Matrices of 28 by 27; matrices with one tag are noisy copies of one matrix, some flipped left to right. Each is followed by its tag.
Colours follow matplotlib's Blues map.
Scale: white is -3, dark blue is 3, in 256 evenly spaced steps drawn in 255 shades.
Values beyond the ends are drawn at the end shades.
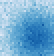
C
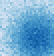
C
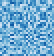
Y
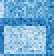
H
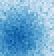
C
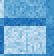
H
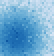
C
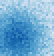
C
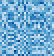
Y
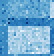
H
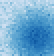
C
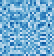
Y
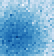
C
